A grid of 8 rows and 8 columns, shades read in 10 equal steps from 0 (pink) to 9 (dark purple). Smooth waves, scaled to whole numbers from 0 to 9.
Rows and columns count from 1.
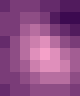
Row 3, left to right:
6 6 4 3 4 6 7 8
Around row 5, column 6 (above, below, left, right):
3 1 0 3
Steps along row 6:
down down down down same up up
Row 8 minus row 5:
1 1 3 4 5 4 2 2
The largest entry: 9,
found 2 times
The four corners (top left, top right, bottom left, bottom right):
7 8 7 6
